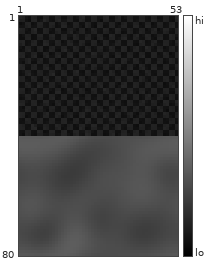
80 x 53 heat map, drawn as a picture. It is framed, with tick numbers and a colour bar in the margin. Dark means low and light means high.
It is made of 2 by 1 panels. Panel 1,1: very low, checkered, faint in contrast. Panel 2,1: low, smooth, faint in contrast.
